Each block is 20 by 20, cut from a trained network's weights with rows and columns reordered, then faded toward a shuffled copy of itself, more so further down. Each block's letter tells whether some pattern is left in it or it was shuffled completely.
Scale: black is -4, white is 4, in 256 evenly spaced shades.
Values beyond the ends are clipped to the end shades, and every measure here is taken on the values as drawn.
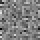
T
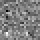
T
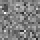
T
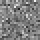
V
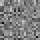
T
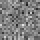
T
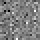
T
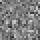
T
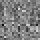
T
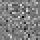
T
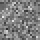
V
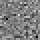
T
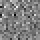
T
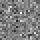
V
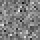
V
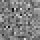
T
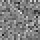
V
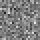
V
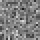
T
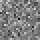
V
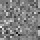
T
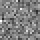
V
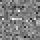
T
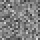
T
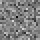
V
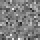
T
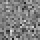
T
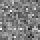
T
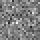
V
